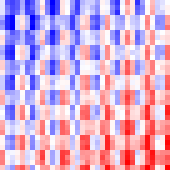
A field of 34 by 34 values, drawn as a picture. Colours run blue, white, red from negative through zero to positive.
Ninth with the highest average: bottom right. Slope: up to the bottom right. Average level on the scale: 50%. Stripes: upright, repeating 8 times. Ninth with the lowest average: top left.
